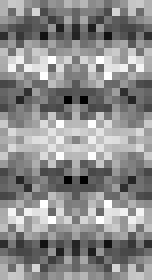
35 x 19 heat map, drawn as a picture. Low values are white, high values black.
Stripes running across repeat 4 times from top to bottom. It mirrors both left to right and top to bottom. No seam splits the table. The histogram is bell-shaped. There is no overall slope.
